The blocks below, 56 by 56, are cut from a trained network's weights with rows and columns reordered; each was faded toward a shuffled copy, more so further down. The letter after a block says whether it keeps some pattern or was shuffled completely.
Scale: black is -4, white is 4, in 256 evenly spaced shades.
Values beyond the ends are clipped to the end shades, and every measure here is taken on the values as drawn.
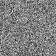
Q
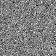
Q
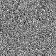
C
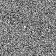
Q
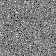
Q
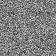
Q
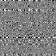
C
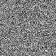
C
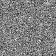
Q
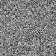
C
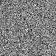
Q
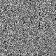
C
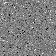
Q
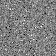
Q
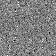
Q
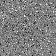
Q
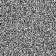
C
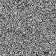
C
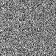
C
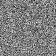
Q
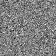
Q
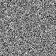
C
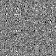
C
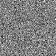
C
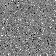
Q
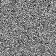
Q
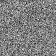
Q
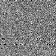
C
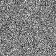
Q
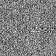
C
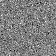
Q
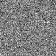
C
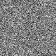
C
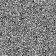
Q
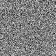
C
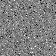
Q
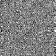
C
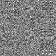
C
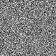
C
